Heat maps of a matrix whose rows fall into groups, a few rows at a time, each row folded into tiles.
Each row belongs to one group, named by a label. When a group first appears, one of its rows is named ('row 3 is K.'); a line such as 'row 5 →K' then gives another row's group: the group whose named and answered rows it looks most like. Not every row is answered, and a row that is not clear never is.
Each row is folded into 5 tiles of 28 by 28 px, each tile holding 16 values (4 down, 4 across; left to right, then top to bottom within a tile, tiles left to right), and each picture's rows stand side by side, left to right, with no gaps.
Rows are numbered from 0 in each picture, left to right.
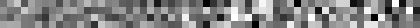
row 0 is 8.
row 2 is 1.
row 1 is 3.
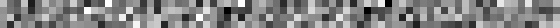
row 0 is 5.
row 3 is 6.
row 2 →8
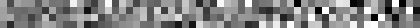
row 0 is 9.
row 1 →6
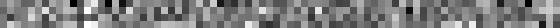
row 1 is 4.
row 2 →9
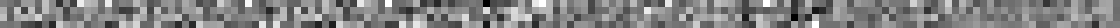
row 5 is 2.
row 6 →9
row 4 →5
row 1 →6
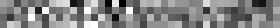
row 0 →1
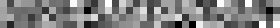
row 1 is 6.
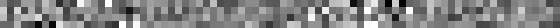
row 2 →1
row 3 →4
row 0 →6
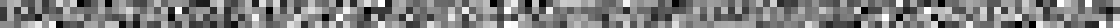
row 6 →5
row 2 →8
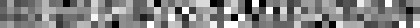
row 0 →3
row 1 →1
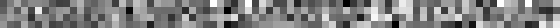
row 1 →9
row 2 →3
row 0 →9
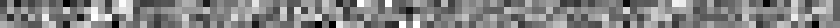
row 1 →3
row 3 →5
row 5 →3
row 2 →6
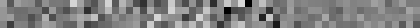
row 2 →4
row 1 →8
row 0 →9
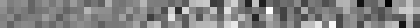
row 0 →5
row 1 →1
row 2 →4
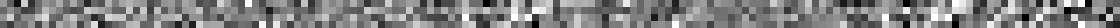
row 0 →5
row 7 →8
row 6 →3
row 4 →2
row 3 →3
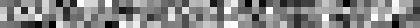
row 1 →1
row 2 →3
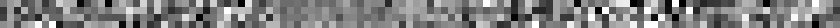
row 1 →5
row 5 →3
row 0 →4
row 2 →4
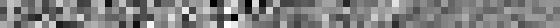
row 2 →3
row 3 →5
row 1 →1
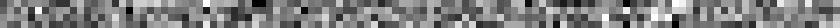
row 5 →6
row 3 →4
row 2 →5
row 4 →3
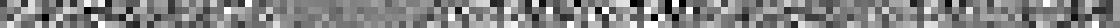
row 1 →5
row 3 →1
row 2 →4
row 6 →1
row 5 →8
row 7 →2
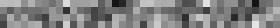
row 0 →2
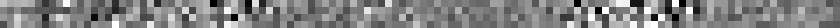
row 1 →1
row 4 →1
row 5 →4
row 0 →2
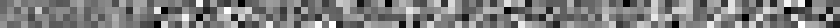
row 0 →9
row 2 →4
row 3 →8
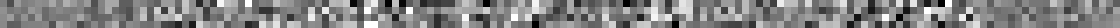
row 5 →6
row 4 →3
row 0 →2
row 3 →3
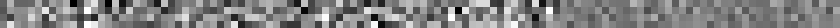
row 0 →1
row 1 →5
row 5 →9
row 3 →1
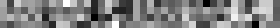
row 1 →3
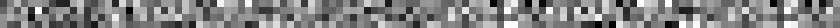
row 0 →9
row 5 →1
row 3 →1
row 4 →6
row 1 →6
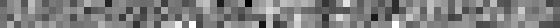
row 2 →2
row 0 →8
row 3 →4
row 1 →4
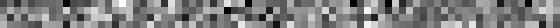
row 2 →1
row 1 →8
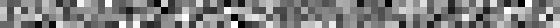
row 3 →5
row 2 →4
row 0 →6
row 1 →5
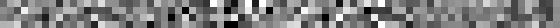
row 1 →9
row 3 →2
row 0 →8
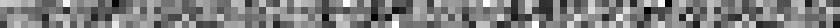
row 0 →2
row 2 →2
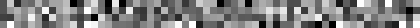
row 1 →4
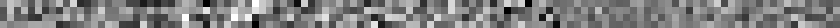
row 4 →9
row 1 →3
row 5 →8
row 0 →4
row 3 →8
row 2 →5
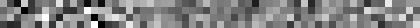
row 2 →5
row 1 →2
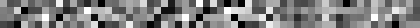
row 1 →5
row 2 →3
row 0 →5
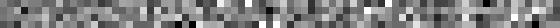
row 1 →6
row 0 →5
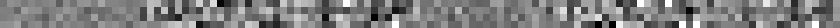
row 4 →6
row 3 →9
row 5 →2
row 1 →4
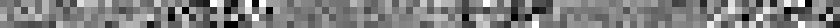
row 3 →2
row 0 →6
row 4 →2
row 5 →8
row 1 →9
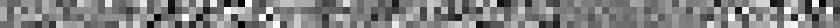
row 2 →2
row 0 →6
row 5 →1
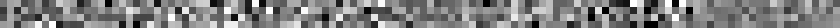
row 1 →1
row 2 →8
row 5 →9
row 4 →9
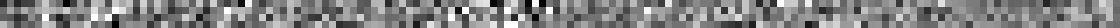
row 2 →4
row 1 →5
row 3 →1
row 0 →3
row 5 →6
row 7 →3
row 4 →5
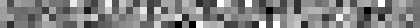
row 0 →9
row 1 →6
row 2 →8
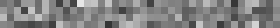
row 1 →2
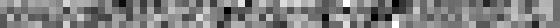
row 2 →2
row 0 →2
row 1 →8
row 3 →3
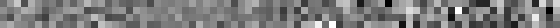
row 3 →9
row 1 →2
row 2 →4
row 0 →8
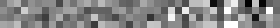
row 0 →8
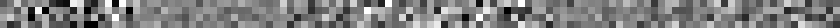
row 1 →8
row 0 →9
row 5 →8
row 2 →5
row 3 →8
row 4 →2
